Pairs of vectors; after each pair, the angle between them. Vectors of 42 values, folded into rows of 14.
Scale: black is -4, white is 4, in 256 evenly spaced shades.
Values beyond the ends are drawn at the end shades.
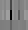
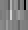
partly opposed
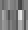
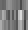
nearly parallel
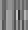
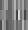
nearly opposite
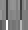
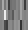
partly opposed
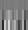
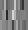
orthogonal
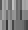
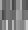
nearly opposite
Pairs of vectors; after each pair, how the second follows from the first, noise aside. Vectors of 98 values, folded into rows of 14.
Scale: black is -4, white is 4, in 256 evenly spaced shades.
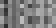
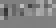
partly zeroed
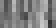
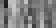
reversed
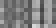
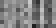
negated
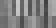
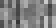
wrapped around
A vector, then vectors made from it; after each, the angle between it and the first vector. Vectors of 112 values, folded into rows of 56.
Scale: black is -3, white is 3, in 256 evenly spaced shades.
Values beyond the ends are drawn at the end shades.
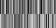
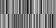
partly aligned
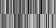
nearly parallel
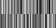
orthogonal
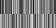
partly aligned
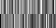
nearly opposite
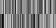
orthogonal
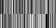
partly aligned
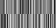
partly aligned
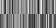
nearly opposite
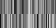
orthogonal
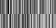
partly aligned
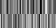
partly aligned
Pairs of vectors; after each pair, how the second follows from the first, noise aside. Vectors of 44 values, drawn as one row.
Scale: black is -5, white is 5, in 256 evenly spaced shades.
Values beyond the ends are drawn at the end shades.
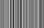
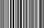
scaled up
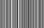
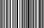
scaled up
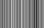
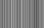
shrunk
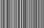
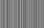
shrunk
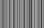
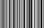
scaled up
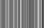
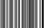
scaled up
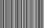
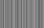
shrunk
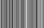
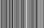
copied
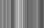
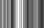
scaled up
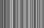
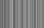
shrunk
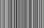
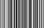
scaled up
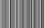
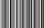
scaled up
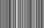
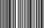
scaled up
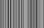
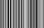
scaled up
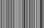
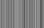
shrunk
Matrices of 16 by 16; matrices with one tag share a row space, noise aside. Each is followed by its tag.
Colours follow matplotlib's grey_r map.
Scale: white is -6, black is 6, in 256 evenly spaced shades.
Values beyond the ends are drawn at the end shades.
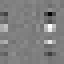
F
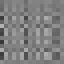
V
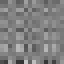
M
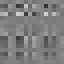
M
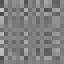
V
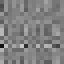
V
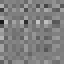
V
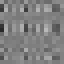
V
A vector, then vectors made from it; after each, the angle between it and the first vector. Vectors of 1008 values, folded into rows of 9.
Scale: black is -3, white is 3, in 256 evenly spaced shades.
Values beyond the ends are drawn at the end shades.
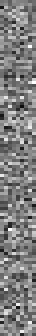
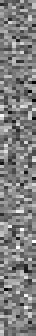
partly opposed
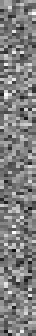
orthogonal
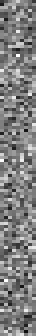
orthogonal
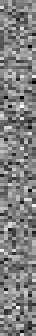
nearly opposite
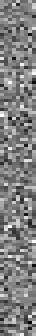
partly opposed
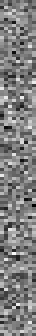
nearly parallel
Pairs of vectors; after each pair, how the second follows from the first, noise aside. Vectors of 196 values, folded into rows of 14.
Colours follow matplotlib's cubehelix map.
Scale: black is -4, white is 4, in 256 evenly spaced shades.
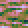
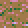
partly zeroed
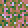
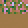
partly zeroed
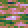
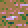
partly zeroed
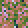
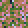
reversed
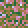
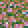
reversed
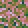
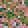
negated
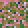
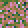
negated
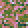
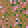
partly zeroed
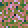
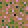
partly zeroed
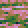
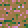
partly zeroed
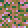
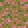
shrunk
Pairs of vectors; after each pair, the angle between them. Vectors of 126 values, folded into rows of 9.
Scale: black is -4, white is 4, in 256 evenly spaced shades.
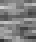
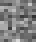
partly aligned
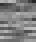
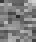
partly opposed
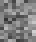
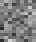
partly aligned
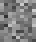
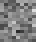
nearly parallel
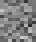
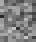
partly aligned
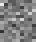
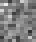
orthogonal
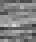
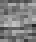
nearly parallel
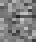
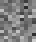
partly opposed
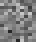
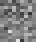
nearly opposite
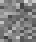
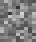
partly opposed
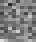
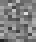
nearly opposite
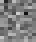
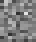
nearly opposite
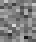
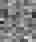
partly opposed
